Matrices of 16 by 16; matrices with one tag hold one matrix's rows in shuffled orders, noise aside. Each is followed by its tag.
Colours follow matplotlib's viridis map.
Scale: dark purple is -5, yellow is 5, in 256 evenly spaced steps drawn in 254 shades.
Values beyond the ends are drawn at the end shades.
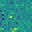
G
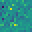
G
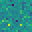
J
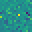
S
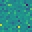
S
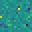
S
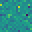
S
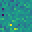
G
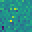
G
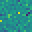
S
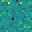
J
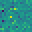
G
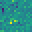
G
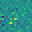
G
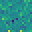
J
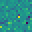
S
